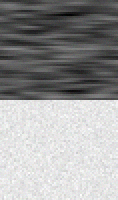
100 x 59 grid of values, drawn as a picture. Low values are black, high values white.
It is made of 2 by 1 panels. Panel 1,1: low, streaked across. Panel 2,1: very high, fine-grained, faint in contrast.
